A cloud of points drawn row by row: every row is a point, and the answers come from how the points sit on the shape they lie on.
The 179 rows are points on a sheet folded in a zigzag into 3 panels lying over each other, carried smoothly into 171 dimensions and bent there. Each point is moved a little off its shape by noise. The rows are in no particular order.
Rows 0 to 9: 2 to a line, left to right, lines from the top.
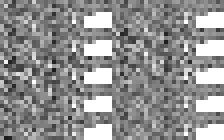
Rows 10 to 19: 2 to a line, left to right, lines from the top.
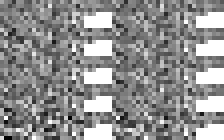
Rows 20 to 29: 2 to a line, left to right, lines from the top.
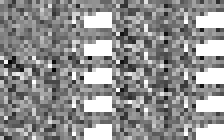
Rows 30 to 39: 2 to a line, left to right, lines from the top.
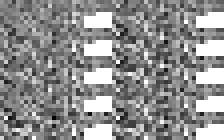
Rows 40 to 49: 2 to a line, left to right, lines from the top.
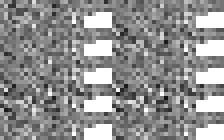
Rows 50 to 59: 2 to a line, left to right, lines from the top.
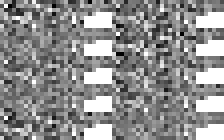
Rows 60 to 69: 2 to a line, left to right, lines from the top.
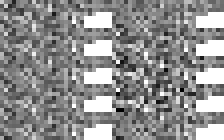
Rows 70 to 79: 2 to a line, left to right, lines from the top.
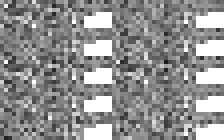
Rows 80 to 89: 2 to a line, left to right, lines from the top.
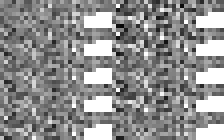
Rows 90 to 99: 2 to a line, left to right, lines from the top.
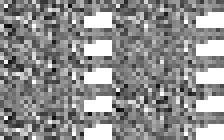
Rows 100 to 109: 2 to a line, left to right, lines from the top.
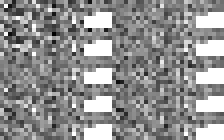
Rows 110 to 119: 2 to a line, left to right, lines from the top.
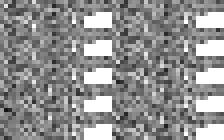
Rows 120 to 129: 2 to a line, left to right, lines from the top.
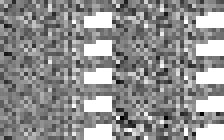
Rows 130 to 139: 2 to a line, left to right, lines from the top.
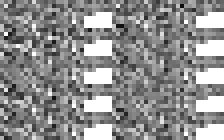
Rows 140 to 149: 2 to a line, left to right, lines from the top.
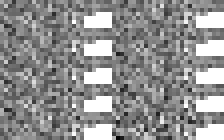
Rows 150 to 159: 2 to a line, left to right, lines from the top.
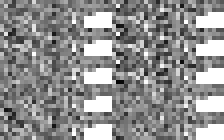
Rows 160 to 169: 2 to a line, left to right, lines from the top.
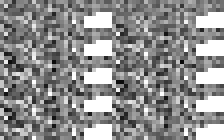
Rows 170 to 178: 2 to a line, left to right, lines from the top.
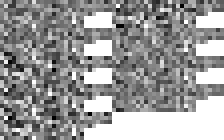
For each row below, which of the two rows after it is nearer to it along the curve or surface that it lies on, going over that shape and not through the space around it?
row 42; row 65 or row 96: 96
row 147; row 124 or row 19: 124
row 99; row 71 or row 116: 116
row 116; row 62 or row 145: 145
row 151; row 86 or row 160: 160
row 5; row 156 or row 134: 134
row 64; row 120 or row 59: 120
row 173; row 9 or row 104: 9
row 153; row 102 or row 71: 102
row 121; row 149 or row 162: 149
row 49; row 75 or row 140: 75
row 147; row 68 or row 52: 52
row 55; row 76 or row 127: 127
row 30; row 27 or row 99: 99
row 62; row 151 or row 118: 151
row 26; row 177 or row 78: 177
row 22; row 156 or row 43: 156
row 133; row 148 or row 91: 148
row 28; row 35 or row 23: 35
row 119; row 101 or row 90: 101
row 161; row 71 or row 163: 163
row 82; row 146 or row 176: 176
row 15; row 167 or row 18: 18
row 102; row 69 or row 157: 157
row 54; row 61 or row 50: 50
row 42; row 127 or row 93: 127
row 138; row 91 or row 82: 82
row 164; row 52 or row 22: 52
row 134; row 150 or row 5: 5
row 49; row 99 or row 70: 70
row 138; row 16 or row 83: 83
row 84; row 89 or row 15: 89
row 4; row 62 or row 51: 62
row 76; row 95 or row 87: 87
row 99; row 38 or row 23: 23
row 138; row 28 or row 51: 51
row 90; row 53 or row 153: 53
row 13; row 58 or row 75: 58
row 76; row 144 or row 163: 163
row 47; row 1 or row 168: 168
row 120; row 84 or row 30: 30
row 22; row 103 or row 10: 103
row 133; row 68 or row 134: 134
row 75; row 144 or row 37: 37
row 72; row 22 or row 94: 22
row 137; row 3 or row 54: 54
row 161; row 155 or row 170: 170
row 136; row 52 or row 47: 47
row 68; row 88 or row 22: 88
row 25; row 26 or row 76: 26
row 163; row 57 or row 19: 57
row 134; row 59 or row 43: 43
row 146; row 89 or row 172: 89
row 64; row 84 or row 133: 133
